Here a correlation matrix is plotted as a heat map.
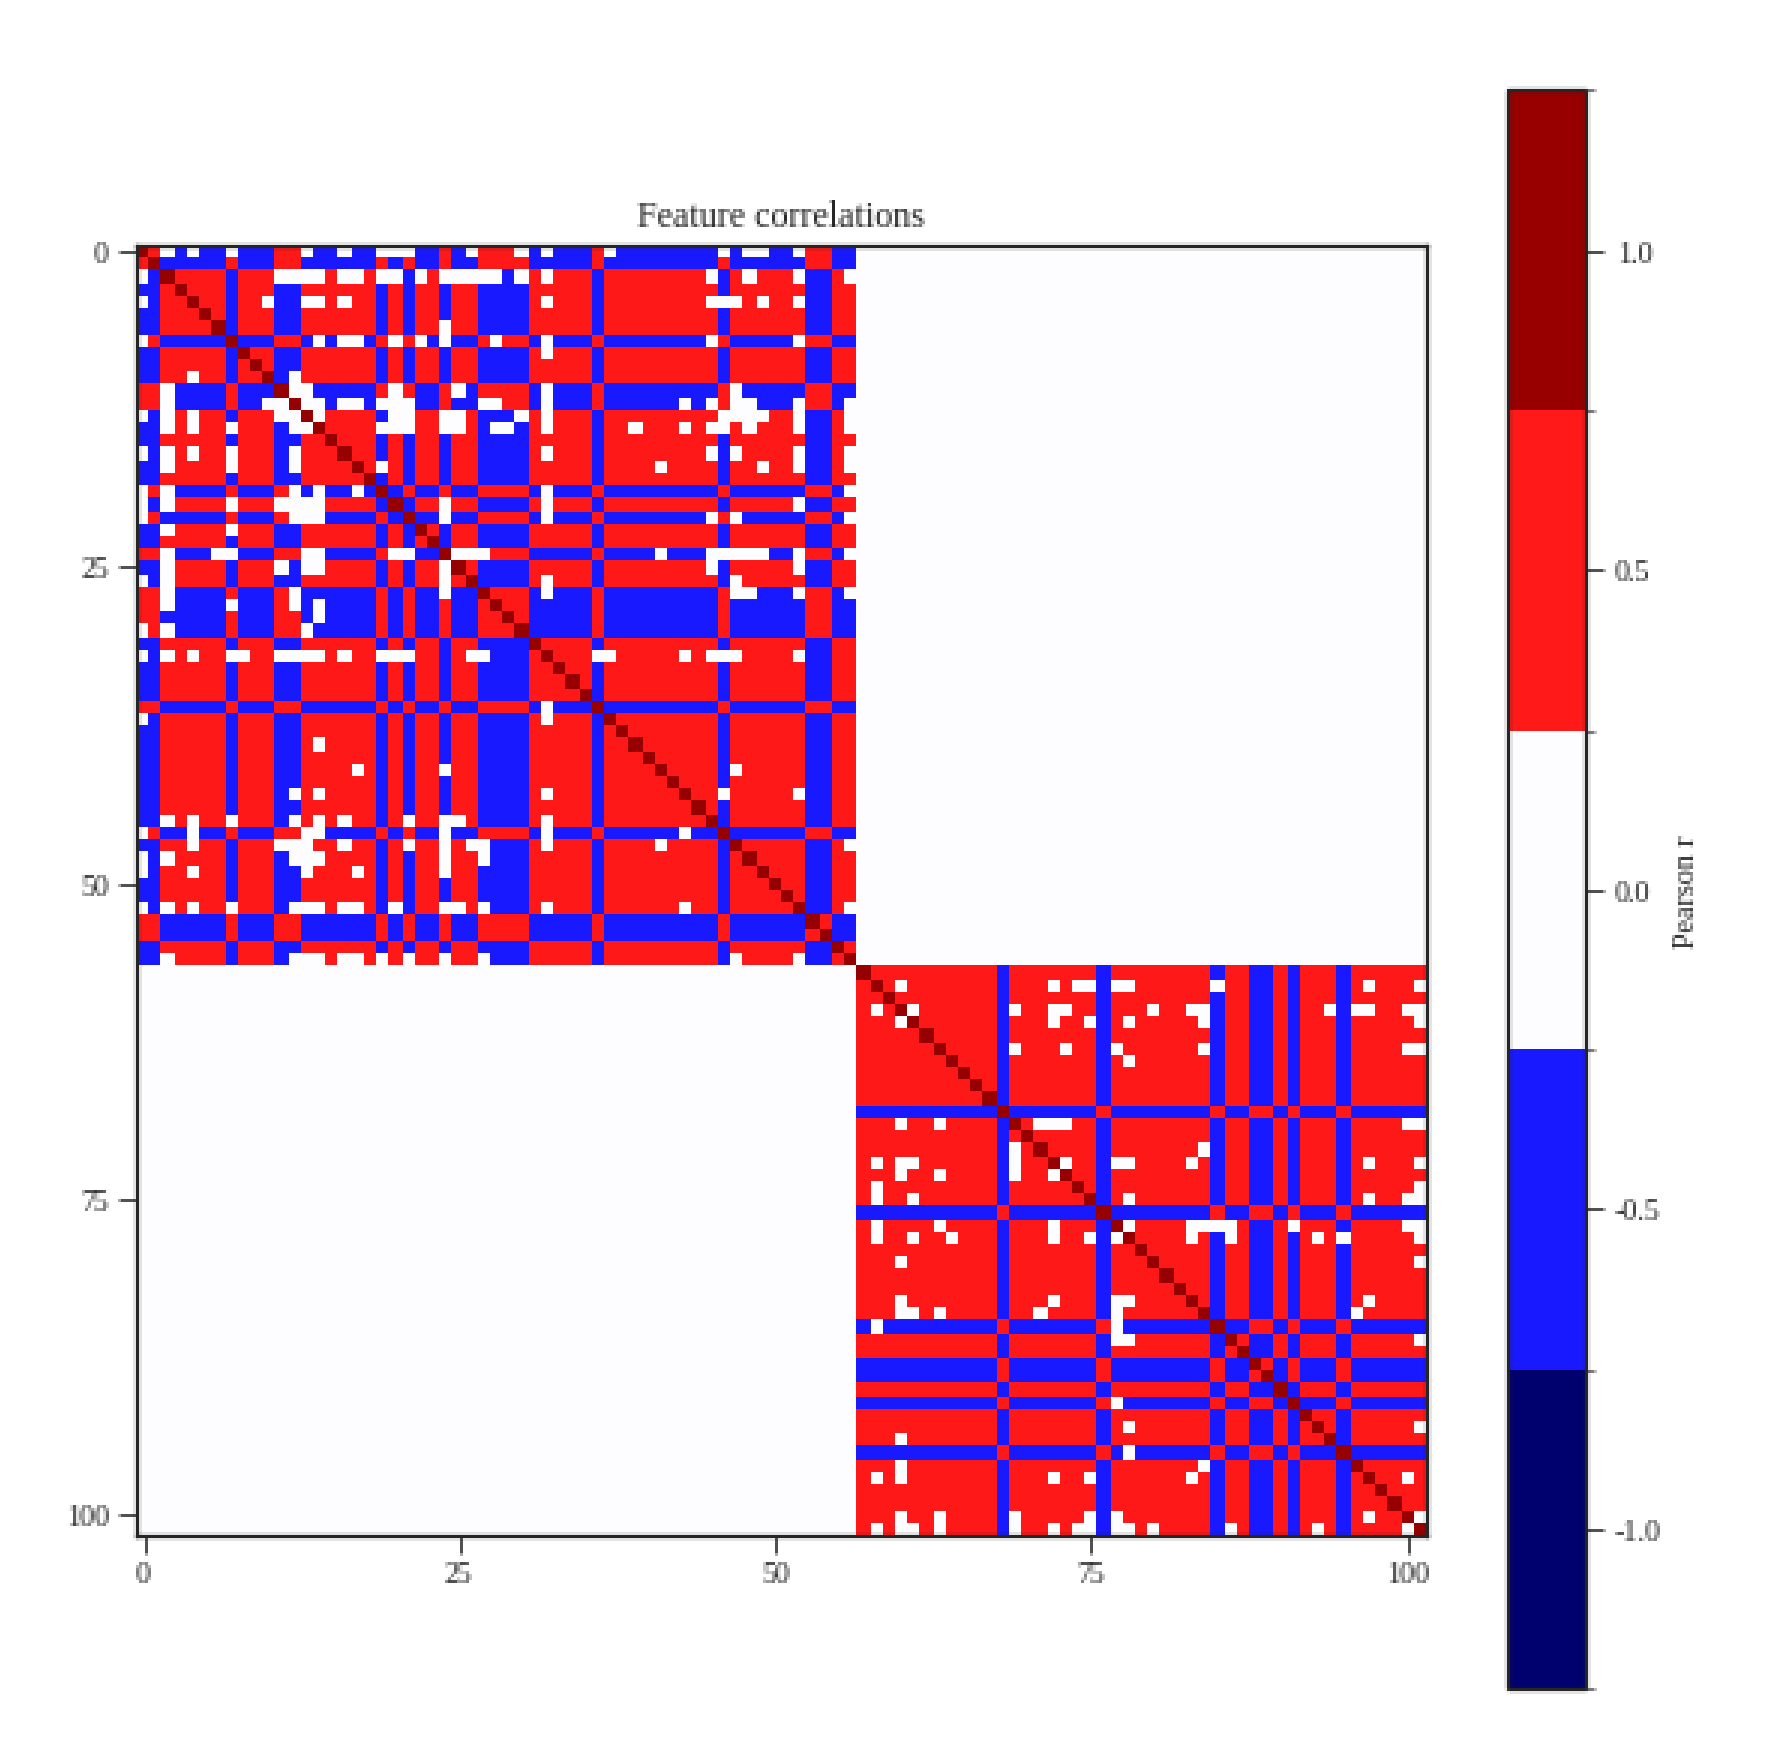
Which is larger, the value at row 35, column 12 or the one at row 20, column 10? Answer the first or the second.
the second
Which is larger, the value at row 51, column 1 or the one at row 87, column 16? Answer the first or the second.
the second
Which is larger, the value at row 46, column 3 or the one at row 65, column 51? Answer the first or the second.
the second
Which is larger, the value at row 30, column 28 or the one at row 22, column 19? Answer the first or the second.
the first
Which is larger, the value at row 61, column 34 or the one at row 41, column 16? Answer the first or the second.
the second
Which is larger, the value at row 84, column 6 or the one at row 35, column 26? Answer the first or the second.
the second
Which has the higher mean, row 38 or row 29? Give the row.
38
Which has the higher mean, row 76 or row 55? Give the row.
55
